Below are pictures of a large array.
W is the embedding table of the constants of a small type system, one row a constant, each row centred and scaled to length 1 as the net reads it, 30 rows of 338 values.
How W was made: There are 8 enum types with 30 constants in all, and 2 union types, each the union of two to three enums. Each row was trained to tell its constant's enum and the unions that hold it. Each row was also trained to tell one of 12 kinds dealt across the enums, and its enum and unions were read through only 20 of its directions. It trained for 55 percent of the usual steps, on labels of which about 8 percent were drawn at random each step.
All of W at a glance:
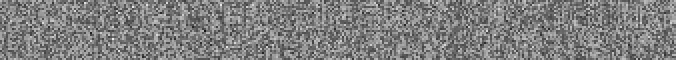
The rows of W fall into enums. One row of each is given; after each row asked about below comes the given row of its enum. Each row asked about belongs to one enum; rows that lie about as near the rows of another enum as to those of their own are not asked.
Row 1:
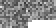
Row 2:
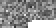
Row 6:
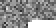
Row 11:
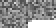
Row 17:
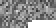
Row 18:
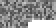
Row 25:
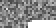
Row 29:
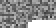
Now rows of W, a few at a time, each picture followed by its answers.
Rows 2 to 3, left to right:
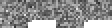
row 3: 29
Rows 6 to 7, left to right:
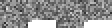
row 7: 29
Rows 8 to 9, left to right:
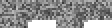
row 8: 11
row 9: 6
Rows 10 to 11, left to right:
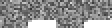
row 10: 6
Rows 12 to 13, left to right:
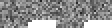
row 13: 6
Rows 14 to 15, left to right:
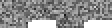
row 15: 29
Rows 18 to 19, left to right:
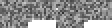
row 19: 17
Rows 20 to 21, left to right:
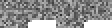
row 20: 11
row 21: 18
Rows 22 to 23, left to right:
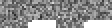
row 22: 17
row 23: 17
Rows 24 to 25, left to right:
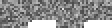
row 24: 29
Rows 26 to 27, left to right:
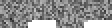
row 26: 17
